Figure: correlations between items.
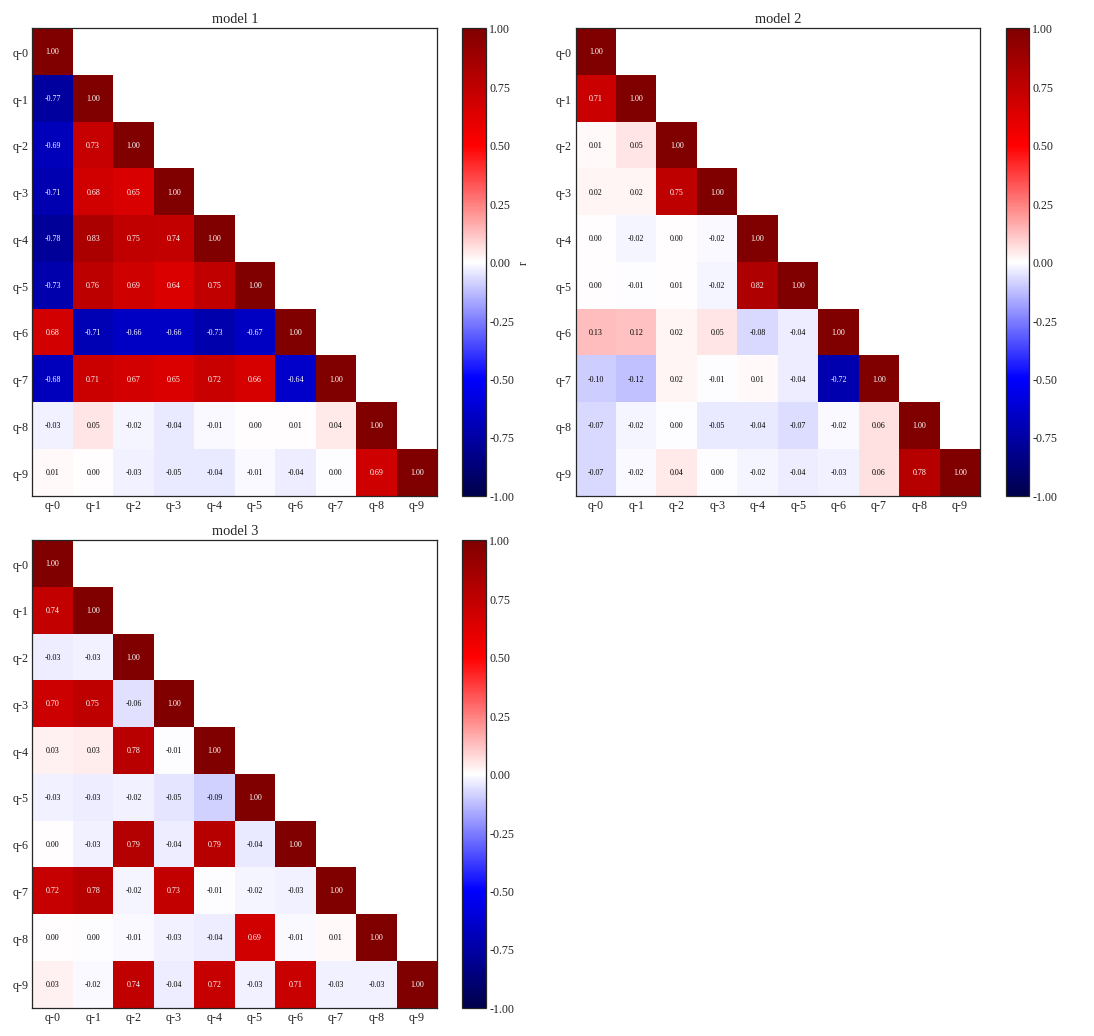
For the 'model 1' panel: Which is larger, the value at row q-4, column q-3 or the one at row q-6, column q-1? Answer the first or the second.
the first
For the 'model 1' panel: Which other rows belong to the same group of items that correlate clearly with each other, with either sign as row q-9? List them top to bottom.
q-8
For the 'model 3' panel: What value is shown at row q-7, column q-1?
0.78
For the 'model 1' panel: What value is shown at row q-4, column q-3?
0.74
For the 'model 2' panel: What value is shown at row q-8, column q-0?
-0.07
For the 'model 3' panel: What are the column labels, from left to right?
q-0, q-1, q-2, q-3, q-4, q-5, q-6, q-7, q-8, q-9
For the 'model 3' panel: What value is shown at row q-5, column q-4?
-0.09
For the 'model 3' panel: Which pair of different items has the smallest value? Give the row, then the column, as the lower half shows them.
q-5, q-4
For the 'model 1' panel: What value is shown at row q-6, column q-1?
-0.71
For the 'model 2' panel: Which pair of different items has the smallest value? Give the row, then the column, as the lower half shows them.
q-7, q-6
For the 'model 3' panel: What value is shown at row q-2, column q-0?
-0.03
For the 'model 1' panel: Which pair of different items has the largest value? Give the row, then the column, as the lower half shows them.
q-4, q-1
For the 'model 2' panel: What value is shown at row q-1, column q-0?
0.71
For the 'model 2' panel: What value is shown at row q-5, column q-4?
0.82
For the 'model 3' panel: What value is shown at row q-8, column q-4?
-0.04
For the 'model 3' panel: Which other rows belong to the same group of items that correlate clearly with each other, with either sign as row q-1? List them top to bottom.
q-0, q-3, q-7
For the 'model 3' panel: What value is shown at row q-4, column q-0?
0.03
